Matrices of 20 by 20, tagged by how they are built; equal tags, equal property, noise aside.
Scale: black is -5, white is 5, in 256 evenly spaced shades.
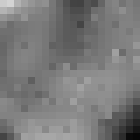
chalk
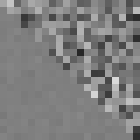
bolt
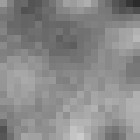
chalk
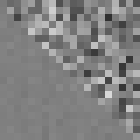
bolt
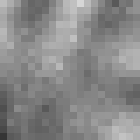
chalk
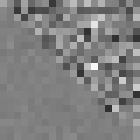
bolt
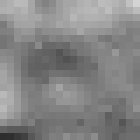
chalk
